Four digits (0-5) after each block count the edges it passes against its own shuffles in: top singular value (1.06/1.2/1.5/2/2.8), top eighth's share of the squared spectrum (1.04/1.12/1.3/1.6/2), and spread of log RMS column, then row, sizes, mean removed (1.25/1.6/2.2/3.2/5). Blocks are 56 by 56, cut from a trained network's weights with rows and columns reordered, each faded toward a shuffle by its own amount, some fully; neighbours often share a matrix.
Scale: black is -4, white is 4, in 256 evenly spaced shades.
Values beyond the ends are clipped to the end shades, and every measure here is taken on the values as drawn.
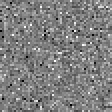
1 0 0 0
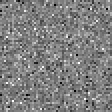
1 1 0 0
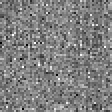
2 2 0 1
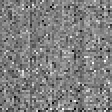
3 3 0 2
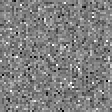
1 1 0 0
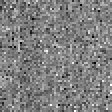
2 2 0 1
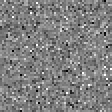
0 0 0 0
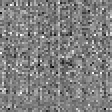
3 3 0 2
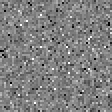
0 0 0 0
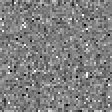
1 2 0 1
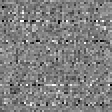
3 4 0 3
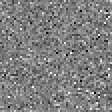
0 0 0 0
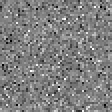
0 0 0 0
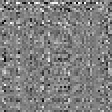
4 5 3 3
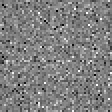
2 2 0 0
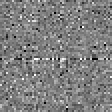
3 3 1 1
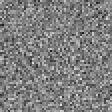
3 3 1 0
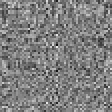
4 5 3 1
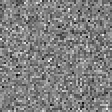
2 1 0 0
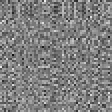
4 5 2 2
